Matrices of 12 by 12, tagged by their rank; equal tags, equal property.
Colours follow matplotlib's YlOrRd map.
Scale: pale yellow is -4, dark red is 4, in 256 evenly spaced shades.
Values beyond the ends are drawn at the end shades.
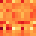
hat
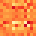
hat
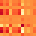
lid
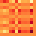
lid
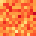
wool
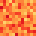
wool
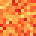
wool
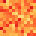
wool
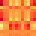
lid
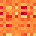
hat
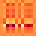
lid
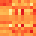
hat
